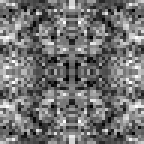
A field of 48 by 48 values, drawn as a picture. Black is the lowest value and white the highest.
The histogram is bell-shaped. No overall slope runs across the table. It mirrors both left to right and top to bottom.
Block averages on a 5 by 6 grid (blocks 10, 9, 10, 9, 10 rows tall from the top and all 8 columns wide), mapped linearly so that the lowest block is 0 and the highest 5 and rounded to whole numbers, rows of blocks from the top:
3 0 3 3 0 3 | 3 1 2 2 1 3 | 5 1 0 0 1 5 | 3 1 2 2 1 3 | 3 0 3 3 0 3
